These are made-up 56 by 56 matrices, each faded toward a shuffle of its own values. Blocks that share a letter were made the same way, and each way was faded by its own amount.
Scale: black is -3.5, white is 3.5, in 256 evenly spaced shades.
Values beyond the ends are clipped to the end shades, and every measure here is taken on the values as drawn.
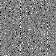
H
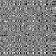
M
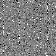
H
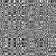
M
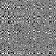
M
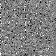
H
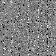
H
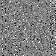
H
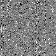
H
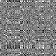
M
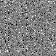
H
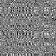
M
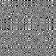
M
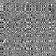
M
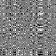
M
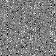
H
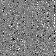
H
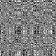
M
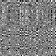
M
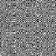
M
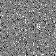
H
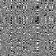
M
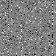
H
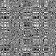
M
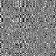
M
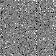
H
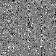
H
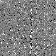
H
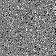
H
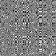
M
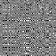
M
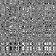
M
